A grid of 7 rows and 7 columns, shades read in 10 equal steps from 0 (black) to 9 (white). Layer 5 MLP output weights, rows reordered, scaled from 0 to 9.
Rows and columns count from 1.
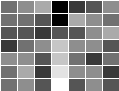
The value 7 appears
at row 4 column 4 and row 5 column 4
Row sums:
25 26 25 31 30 32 32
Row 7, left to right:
4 5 3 9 3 5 3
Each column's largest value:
5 6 6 9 6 5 6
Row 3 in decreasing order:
6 5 3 3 3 3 2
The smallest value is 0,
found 2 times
